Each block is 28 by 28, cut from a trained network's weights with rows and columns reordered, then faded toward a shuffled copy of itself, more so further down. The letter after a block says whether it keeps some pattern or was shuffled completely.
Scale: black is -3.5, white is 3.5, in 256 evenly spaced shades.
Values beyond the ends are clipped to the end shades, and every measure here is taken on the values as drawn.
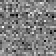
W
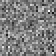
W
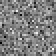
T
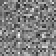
W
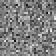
W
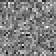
W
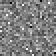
T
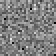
T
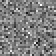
T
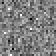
T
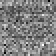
W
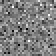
T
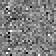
W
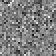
T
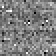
W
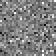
T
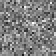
T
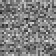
W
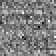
W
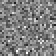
T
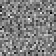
T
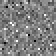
T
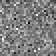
T
